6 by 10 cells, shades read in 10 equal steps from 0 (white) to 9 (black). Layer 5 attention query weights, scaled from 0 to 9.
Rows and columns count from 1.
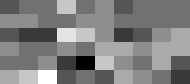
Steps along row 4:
up same down up down same up down same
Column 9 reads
5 5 4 3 3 5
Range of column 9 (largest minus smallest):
2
